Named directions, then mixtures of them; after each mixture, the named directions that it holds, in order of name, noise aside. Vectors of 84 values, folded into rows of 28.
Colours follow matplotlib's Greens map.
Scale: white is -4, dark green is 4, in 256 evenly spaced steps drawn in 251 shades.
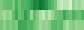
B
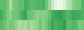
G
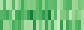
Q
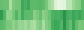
G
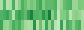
Q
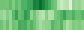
B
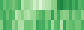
B, Q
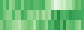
G, Q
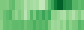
B, G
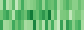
Q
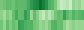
B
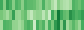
G, Q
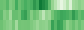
B, G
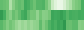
G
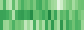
G, Q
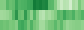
B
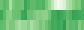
G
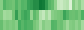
B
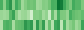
G, Q
